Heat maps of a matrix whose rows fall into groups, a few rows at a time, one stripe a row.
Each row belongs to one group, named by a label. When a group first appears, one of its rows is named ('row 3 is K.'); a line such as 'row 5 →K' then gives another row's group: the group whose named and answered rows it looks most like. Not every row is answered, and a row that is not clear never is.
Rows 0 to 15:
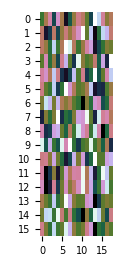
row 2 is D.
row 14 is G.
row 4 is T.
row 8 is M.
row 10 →T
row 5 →D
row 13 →D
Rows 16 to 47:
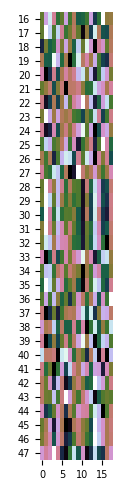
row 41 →M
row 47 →T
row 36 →T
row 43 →D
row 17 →G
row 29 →G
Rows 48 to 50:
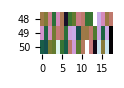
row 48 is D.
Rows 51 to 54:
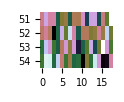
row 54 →G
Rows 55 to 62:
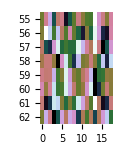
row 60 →D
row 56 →G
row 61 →M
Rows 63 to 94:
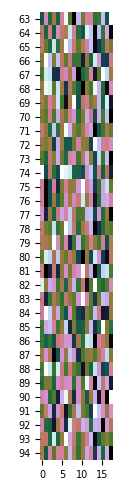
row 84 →G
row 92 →M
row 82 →T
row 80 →G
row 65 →D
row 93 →D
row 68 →G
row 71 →D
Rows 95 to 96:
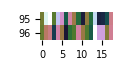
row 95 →G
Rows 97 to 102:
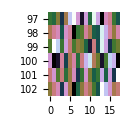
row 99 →G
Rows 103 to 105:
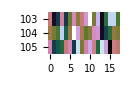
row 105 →M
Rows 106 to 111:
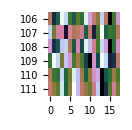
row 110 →D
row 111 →D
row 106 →M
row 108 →M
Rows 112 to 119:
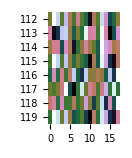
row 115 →G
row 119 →G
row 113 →M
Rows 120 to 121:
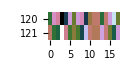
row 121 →M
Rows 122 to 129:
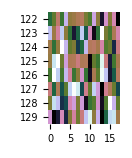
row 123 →T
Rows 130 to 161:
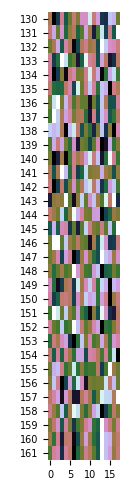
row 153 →T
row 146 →G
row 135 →M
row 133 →M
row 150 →M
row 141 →M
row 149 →M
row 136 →G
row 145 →T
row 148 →D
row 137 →G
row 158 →D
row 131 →T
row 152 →D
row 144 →D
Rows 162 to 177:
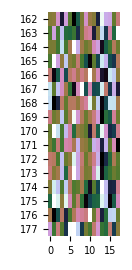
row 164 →D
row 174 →G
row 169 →D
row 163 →T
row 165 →G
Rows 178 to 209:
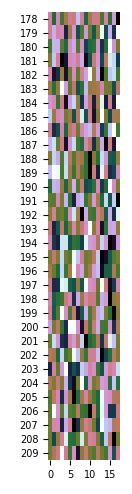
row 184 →T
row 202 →D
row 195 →D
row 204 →T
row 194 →M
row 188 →G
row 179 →T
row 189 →G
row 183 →M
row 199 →M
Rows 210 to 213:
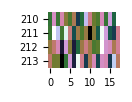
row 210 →T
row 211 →G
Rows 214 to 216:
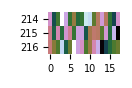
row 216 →D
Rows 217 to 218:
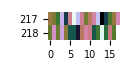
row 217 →D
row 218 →T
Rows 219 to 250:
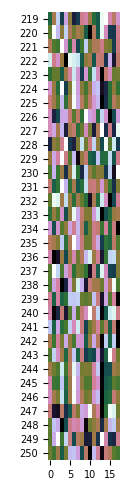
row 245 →D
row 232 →G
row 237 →G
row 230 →T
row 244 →D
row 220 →G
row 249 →G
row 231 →M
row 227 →T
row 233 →D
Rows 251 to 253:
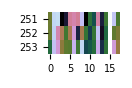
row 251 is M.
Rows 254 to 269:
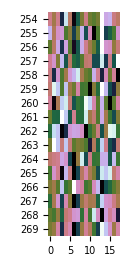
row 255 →T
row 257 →T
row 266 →D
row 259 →G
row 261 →M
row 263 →G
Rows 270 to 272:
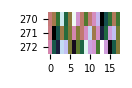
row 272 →M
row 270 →D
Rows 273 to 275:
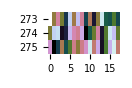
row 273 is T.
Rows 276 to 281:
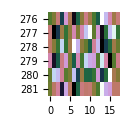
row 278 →D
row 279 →M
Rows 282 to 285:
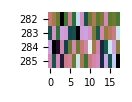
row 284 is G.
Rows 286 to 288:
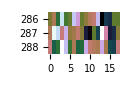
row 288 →M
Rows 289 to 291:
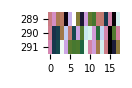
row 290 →M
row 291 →M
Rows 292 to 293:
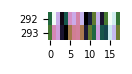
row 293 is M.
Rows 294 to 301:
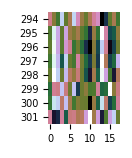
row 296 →G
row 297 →G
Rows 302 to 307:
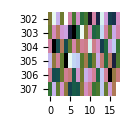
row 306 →M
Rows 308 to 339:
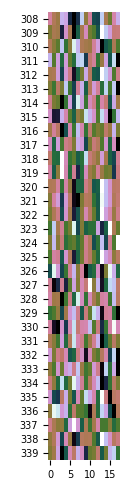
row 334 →D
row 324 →T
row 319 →M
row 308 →T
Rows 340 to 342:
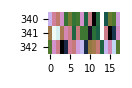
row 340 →T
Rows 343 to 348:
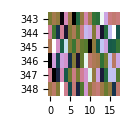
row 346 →T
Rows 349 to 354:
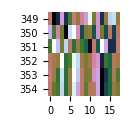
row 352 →D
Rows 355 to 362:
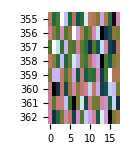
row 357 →G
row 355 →M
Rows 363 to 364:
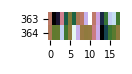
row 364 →D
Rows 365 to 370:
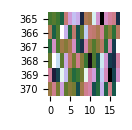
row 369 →M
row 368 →G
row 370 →T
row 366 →M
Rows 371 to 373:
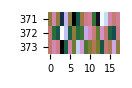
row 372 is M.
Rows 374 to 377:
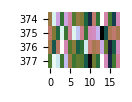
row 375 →D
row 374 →G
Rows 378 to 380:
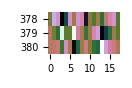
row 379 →D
